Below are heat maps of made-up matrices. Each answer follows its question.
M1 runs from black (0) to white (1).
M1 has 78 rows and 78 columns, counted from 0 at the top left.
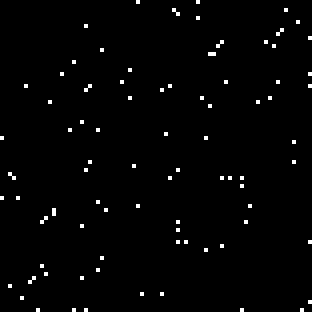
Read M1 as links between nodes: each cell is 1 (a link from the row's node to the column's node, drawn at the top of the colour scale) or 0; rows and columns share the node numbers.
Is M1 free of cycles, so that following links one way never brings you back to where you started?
no
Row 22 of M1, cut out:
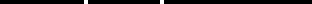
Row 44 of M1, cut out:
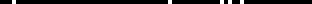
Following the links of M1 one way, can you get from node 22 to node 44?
yes
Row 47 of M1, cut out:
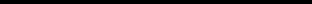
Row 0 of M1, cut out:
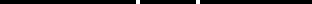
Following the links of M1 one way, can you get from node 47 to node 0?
no
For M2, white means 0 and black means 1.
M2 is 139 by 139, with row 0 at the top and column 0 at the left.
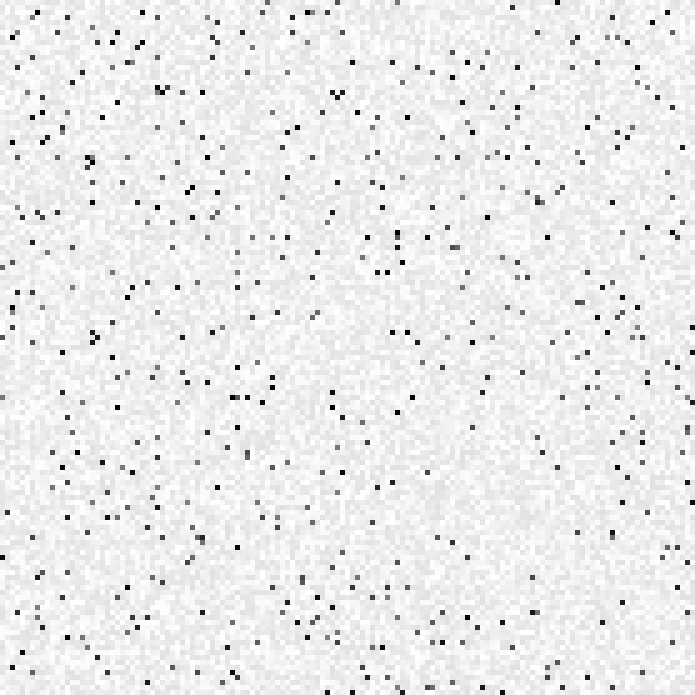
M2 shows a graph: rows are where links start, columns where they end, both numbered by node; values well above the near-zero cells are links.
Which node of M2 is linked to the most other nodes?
node 31
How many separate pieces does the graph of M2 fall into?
3
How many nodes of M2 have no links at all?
2
